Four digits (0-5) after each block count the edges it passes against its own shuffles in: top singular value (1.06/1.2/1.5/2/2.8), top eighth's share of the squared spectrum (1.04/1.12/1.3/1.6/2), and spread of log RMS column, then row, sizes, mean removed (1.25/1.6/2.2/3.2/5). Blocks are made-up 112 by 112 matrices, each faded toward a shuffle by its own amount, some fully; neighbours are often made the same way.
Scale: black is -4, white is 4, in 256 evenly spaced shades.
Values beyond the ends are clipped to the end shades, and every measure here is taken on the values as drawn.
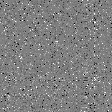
4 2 1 1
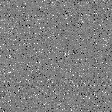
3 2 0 1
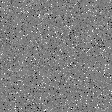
0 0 0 0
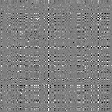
5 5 4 4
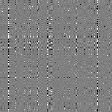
5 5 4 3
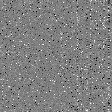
4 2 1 0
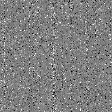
1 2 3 0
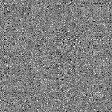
4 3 2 2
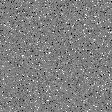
0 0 0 0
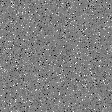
0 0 0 0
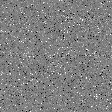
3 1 0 0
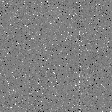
3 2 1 0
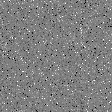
2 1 0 0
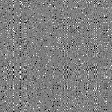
5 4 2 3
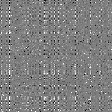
5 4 3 3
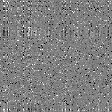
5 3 2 1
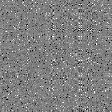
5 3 2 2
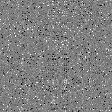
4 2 1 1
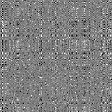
5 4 3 3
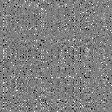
5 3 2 2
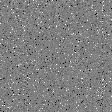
2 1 0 0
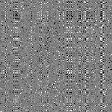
5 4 3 3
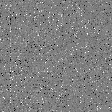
3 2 0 0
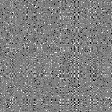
5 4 3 2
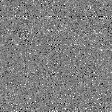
2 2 1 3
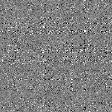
2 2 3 3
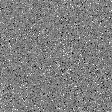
0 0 0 0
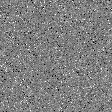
0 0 0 0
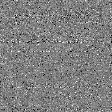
1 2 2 3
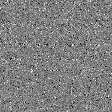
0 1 0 1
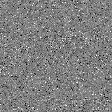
3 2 0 1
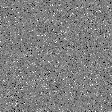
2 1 0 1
